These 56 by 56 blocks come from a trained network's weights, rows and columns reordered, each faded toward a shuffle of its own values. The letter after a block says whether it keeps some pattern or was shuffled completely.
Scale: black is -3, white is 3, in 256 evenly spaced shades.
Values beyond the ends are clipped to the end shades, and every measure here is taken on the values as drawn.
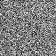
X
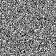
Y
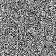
X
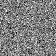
Y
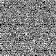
X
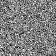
X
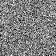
Y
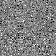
X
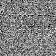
X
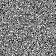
Y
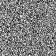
X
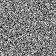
Y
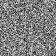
X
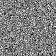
Y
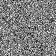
Y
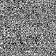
X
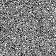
Y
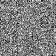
X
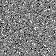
Y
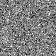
Y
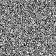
Y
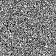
Y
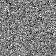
Y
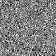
X
